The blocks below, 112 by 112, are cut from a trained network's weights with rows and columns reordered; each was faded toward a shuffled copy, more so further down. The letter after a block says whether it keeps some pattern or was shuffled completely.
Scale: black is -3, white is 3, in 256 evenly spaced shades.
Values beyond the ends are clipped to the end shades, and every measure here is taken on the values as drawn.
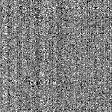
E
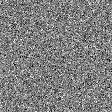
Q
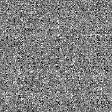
E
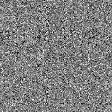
E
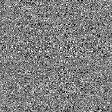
E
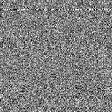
E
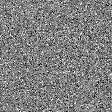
Q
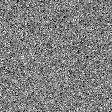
Q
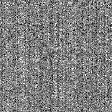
E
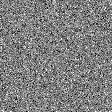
Q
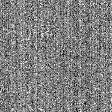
E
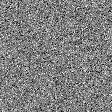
Q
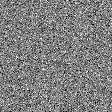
Q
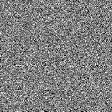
E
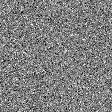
Q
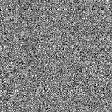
E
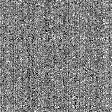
E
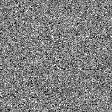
E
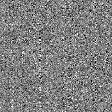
E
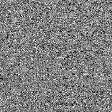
E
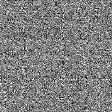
E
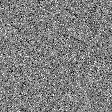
Q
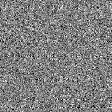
E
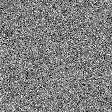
Q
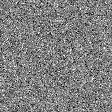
Q
